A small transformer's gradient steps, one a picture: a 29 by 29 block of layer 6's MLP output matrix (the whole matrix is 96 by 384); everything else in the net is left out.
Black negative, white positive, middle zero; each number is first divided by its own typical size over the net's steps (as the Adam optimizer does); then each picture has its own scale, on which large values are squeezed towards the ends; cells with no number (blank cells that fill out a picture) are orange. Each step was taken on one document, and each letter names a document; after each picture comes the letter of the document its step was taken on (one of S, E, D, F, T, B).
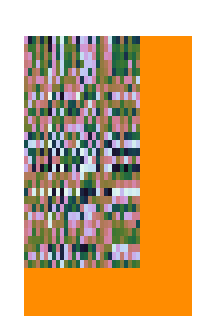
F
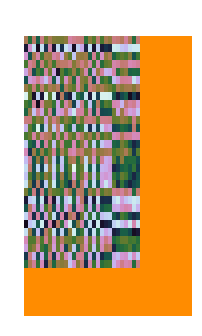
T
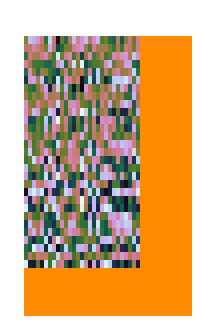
F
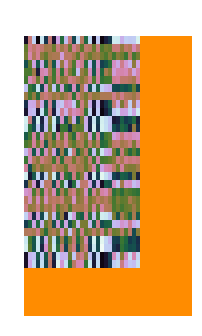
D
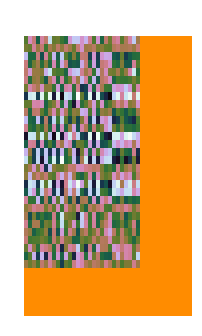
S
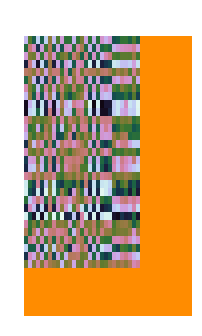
T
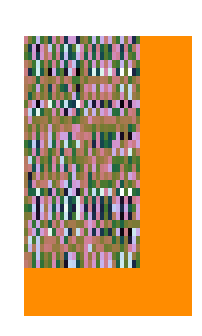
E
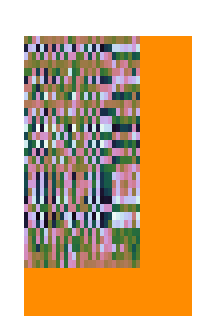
T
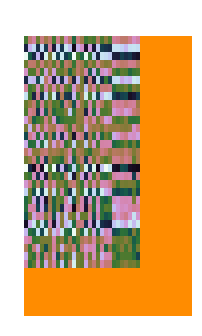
T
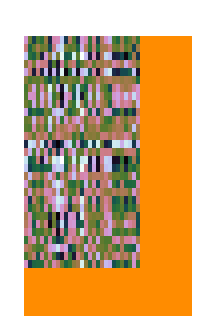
S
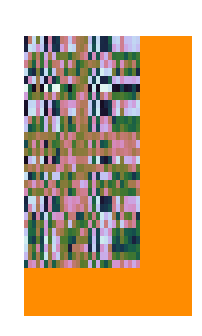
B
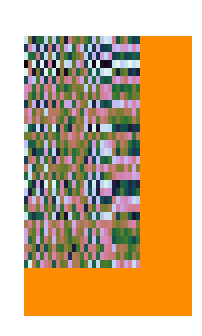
T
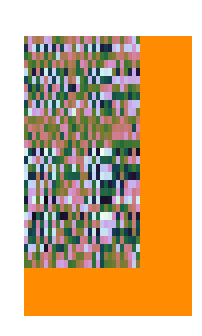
D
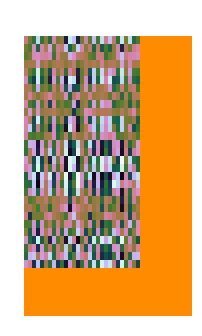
E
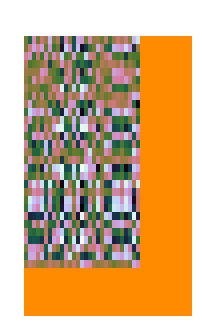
S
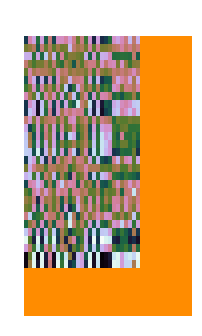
D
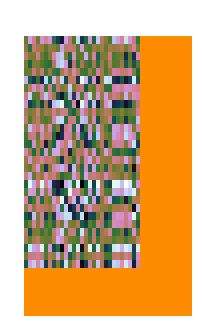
S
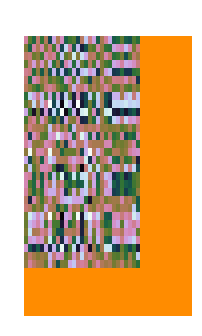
S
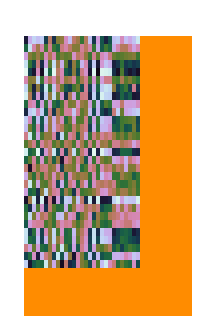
B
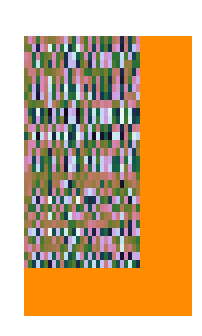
E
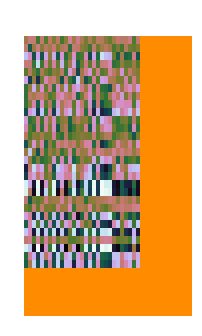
D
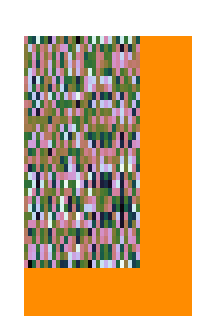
E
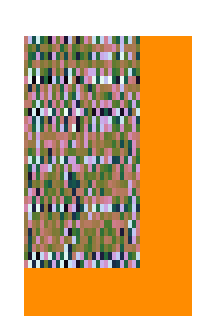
E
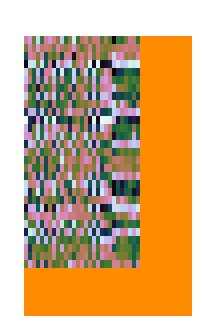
T
